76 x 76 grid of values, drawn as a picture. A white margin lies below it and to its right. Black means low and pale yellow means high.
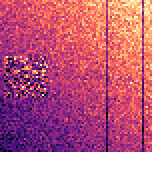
Values change most from cell to cell in the middle left. Columns 54 and 72 stand out from the rest. An odd patch, rougher than its surroundings, sits in the middle left. Values rise toward the top right. There are no regular stripes.
